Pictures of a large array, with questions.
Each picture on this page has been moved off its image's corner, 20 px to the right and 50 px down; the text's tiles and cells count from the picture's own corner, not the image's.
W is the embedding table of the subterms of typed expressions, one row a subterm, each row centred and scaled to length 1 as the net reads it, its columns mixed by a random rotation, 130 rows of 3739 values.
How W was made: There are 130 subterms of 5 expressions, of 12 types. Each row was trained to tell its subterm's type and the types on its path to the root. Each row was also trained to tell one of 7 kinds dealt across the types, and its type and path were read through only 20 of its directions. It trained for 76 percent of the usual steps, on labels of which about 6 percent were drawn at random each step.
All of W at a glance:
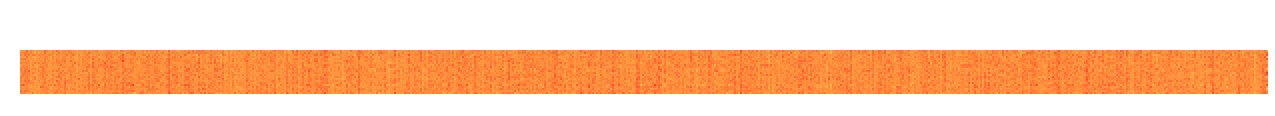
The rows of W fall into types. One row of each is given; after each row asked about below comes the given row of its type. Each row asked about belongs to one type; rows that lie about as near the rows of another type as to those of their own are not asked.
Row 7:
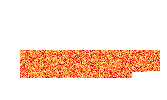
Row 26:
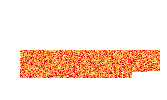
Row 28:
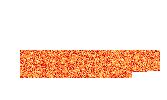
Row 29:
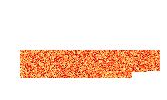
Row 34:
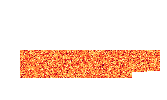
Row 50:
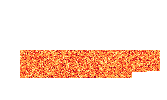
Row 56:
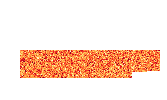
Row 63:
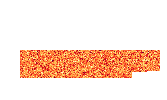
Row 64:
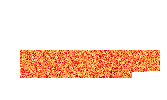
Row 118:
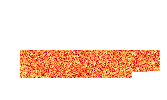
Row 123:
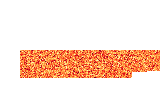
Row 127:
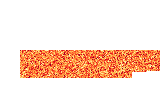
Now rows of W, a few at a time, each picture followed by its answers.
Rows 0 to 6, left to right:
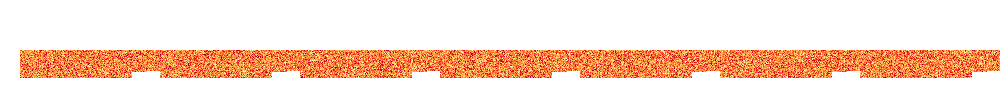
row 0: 7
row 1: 28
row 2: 56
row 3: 123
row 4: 7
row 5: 118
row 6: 118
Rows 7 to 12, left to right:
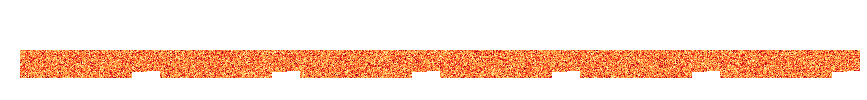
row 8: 118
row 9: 118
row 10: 56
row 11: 63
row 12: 34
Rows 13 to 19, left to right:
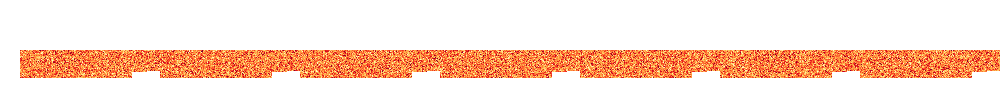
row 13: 56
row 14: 26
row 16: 29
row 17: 64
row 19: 118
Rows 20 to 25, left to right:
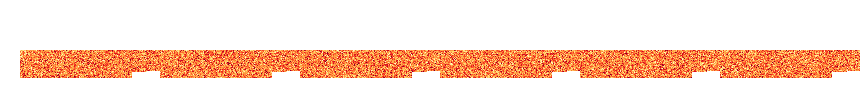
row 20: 7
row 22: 26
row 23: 7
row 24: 34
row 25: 29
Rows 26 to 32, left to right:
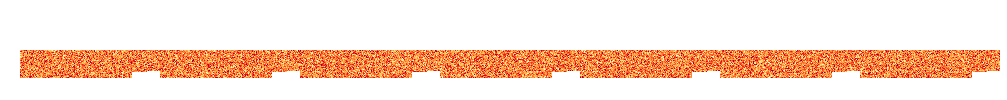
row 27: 63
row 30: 7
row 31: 127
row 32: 29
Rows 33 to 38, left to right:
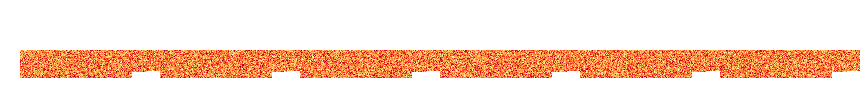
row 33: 7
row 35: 64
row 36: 64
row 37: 123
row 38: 34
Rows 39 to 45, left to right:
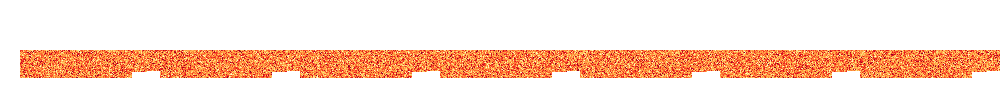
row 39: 26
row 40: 127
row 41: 64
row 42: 50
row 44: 118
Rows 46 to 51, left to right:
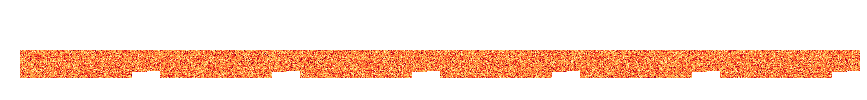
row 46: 50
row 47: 26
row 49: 50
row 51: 29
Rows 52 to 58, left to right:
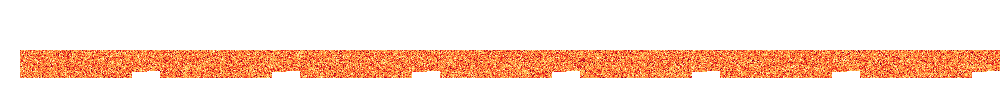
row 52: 7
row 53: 26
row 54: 34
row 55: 28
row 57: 63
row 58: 127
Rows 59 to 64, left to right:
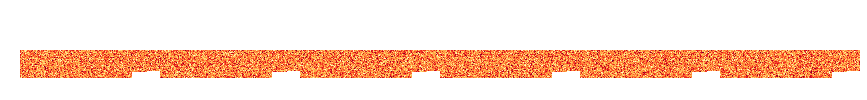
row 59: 123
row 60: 28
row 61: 64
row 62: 123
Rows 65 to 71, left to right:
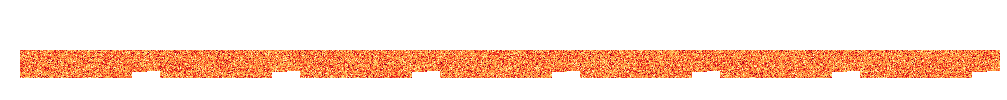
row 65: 63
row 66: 56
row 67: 127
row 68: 34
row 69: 50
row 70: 34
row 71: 29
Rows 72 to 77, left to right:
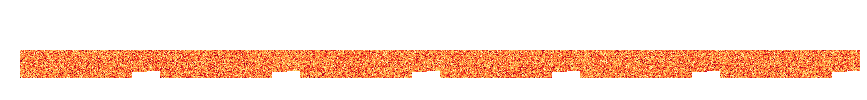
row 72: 7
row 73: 63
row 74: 118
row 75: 29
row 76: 50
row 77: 29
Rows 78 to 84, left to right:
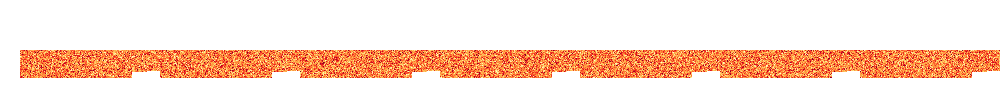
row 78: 34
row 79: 34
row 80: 28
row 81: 127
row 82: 29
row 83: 34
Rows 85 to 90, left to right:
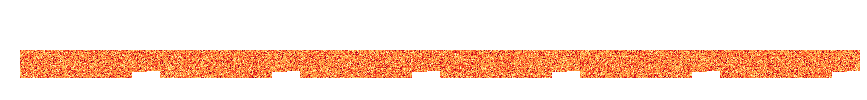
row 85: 64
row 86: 64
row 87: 29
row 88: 56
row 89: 56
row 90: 123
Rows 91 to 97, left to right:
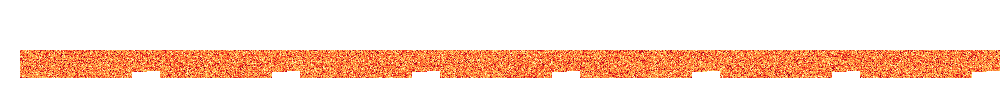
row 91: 28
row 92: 118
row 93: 50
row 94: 7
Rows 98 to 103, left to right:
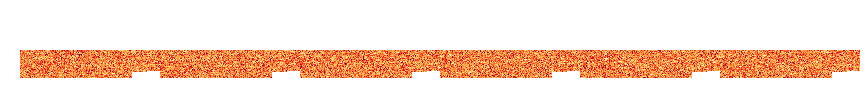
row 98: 56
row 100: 34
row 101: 118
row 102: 127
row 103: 127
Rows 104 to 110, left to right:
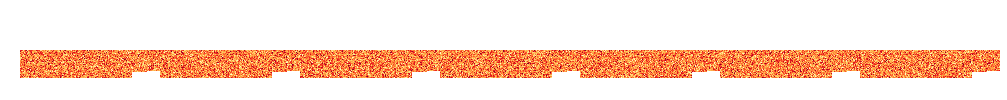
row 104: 63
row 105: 127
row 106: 26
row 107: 29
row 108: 127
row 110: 7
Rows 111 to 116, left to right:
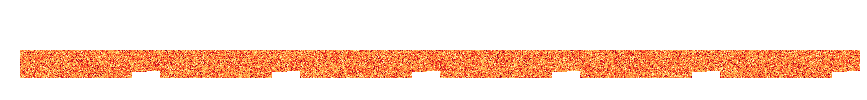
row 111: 50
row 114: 63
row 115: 56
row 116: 7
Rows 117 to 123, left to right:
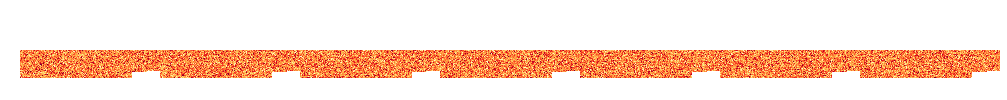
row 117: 28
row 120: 26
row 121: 63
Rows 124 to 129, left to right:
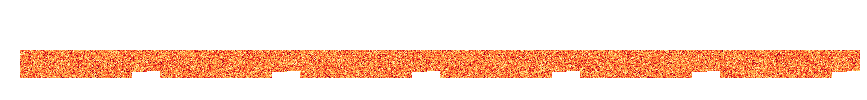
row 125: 34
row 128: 29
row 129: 123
